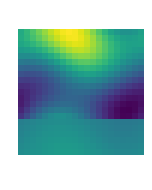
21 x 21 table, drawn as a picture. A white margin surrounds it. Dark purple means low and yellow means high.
The ninth with the highest average is the top middle. No lone cell stands out from its neighbours. The bottom part is calmer, past a seam about 70% of the way down. The middle right is the ninth with the lowest average.
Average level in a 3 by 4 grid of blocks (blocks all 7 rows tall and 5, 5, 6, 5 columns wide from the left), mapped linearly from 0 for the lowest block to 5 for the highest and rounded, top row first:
3553
0210
2322
